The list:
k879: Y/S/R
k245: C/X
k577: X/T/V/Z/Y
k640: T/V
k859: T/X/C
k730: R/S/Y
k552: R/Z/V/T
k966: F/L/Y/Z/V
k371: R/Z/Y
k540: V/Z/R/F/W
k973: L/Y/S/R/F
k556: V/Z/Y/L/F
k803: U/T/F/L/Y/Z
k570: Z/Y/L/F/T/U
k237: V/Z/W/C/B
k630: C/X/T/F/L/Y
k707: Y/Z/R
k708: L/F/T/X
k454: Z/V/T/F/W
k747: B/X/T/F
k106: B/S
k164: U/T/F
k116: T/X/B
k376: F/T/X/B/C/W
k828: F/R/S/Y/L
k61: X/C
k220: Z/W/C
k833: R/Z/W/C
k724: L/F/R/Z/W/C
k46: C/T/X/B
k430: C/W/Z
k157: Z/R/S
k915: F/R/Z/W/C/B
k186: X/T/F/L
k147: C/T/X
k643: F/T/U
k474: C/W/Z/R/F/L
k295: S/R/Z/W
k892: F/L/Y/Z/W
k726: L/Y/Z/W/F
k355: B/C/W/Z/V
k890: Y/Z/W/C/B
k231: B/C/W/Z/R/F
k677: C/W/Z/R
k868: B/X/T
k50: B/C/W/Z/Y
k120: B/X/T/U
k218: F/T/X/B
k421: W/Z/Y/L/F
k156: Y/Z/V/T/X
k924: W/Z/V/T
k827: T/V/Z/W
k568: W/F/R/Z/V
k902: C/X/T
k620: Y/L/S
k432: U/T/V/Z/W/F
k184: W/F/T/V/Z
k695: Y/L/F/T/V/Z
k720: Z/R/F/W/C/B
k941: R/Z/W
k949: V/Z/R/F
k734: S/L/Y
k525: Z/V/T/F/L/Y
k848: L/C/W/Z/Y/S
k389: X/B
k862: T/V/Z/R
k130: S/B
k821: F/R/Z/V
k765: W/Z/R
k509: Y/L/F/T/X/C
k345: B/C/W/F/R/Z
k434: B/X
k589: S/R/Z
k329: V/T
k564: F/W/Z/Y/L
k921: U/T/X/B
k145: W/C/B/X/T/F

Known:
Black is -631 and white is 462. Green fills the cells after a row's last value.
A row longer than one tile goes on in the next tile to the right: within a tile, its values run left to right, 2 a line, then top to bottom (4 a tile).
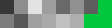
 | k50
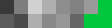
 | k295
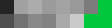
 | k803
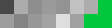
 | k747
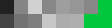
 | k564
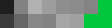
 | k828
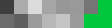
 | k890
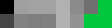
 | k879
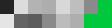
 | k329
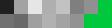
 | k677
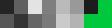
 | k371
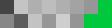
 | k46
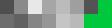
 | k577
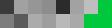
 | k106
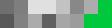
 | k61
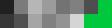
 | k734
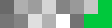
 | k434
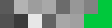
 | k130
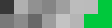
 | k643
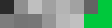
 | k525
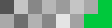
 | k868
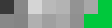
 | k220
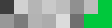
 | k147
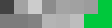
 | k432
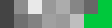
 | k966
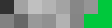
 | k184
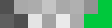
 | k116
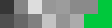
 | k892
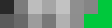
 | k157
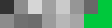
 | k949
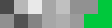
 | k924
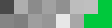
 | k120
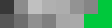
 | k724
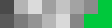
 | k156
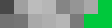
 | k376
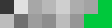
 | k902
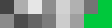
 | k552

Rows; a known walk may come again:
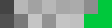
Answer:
k921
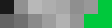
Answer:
k474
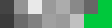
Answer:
k966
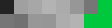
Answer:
k630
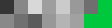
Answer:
k949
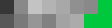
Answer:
k724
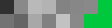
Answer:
k345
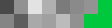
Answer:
k355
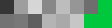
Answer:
k556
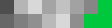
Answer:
k156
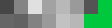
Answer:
k577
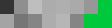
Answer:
k454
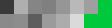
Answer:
k164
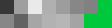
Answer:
k237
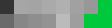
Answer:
k509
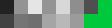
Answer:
k707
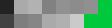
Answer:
k620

